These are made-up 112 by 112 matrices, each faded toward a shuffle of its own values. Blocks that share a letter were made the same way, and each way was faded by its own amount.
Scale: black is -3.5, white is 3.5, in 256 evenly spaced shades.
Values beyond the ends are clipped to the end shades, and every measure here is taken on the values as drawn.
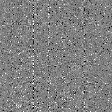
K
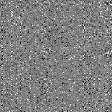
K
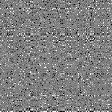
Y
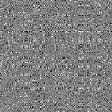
Y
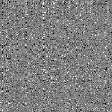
K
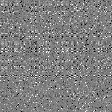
Y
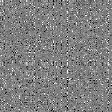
K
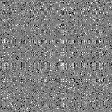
Y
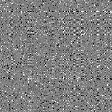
Y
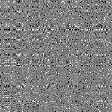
Y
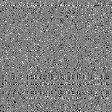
Y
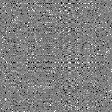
Y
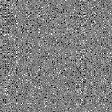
K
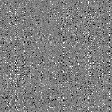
K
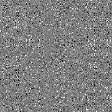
K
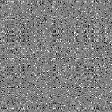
Y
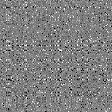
Y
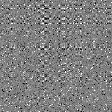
Y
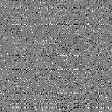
Y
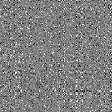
K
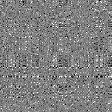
Y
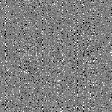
K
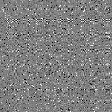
Y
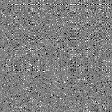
Y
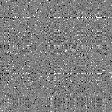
Y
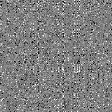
K
